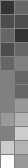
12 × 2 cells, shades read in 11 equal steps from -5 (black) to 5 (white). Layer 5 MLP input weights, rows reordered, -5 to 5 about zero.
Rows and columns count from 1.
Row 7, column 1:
0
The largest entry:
5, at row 12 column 1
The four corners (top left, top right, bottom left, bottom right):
-3 -1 5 1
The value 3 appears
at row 10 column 2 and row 11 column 1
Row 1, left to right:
-3 -1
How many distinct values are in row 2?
1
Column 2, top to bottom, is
-1 -2 -3 -1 0 -1 -1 1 2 3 2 1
